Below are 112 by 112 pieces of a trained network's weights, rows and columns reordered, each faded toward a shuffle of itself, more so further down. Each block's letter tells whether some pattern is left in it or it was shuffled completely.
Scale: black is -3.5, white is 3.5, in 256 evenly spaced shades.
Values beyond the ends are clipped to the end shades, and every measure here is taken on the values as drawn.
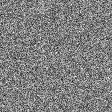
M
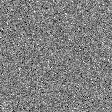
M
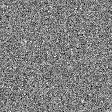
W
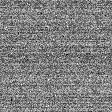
W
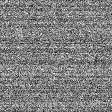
W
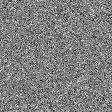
M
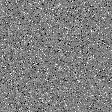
M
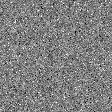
M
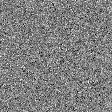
M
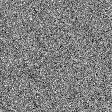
M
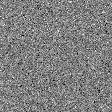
M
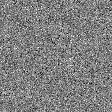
M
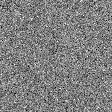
M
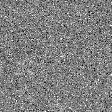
W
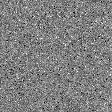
W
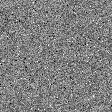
M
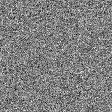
M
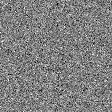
W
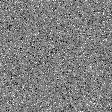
M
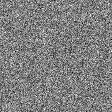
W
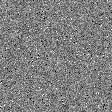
M
